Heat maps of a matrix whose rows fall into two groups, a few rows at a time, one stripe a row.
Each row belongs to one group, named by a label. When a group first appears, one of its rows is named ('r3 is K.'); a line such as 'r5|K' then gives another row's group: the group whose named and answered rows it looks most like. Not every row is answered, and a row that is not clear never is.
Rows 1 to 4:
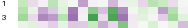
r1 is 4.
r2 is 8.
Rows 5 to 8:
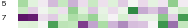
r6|4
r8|4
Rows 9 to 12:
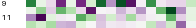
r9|8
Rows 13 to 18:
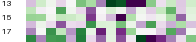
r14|4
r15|4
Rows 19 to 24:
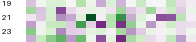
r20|8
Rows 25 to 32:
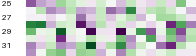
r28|8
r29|4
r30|8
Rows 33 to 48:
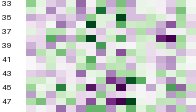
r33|8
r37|4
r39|8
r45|4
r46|8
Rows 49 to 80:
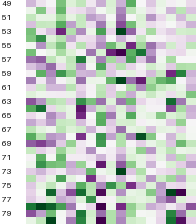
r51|4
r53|8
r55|4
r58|8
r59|8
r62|8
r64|8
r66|8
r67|4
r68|8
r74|4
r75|4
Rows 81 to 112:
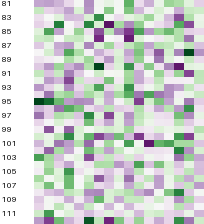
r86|4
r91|8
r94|4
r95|8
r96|8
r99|8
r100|4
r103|8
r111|8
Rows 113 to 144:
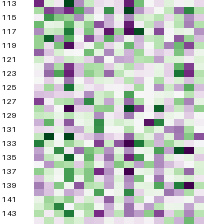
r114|8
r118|8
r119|8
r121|4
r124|8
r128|8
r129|4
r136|4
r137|4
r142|4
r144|8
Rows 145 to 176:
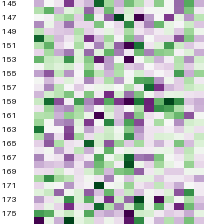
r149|8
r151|4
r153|4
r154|4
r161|4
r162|8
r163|8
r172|8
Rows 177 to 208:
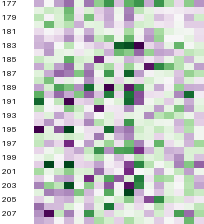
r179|4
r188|8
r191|8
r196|4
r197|8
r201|4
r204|8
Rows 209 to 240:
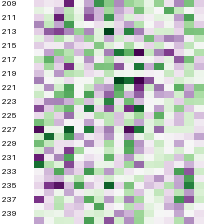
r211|8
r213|8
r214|4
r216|4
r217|8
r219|8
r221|4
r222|4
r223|8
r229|8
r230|8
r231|8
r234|8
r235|8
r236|8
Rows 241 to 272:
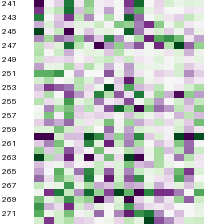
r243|8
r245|8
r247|4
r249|8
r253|8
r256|4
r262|8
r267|4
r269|4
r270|8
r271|4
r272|4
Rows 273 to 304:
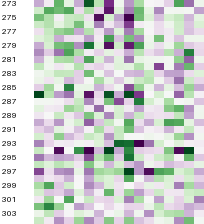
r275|4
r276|4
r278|8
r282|8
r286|8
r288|4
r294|8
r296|4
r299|8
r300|8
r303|4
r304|8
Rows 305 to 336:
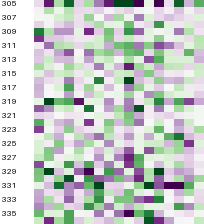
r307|4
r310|8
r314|4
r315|4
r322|8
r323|8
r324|4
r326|4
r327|4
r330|4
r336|4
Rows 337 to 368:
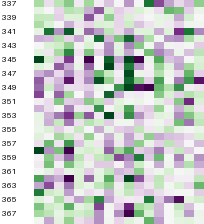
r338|4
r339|8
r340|8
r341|8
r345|8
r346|8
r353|8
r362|8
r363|8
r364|8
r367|4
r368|4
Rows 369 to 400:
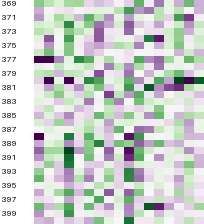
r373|4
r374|4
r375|4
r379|4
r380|8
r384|8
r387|4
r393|8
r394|8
